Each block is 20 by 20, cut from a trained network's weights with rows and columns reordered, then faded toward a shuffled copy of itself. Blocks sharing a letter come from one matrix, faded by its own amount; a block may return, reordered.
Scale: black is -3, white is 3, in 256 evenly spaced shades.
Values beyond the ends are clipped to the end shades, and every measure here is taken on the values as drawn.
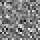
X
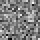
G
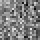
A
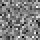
X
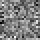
X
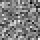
G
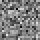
X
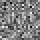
X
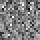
X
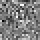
X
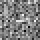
A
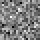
G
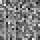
A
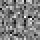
X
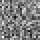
X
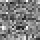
X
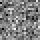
A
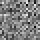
X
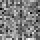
A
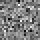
G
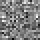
X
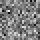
G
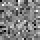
A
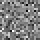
X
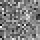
G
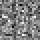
A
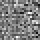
X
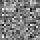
X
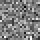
G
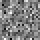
X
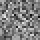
X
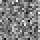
A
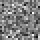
G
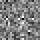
X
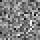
G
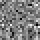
X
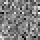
X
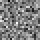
G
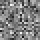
X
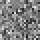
A
